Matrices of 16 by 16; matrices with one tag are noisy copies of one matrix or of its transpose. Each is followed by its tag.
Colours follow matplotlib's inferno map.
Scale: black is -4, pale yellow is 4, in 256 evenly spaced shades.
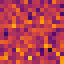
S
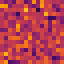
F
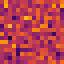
F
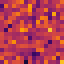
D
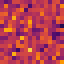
D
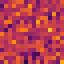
D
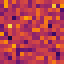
F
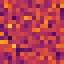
F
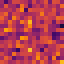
D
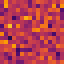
F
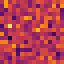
F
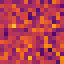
S
